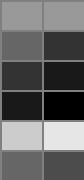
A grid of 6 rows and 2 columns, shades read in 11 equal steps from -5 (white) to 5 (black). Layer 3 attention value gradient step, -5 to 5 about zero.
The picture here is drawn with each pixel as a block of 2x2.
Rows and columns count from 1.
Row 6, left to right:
1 2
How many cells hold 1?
2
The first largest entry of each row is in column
1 2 2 2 1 2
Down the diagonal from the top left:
-1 3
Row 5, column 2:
-4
